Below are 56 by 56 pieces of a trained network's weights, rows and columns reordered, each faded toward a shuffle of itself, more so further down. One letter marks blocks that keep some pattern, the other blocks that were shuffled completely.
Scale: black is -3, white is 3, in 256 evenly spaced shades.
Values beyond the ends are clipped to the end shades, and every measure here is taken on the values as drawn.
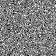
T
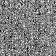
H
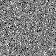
T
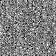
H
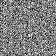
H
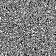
T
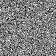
T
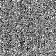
H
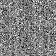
H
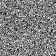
T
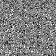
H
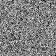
T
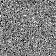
T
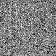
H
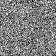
T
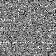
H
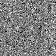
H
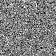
T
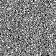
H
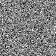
H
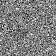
T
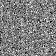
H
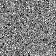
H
